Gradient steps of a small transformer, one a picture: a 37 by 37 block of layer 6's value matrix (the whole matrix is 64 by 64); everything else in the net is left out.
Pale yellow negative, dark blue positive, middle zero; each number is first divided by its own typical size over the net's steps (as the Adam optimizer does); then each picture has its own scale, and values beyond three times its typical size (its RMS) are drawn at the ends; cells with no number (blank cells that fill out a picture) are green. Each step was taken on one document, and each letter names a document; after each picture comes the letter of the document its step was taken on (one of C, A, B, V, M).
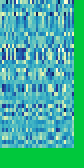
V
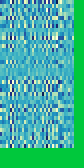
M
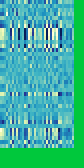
M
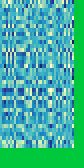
V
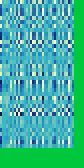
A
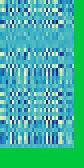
M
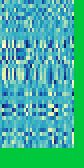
V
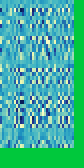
A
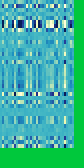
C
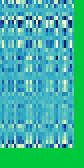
C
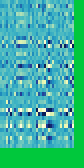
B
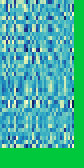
V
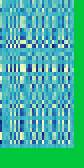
A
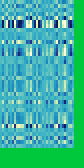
C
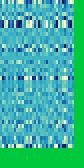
C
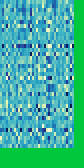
B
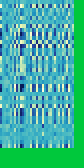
A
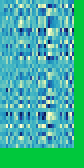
B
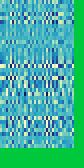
M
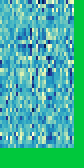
B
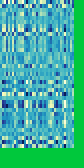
V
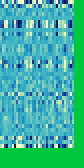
C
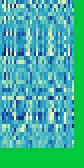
V
